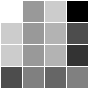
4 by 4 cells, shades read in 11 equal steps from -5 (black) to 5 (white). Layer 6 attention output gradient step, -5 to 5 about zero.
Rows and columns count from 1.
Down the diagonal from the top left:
5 1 2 0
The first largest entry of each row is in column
1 1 1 2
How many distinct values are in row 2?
4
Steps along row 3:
down up down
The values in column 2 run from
0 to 1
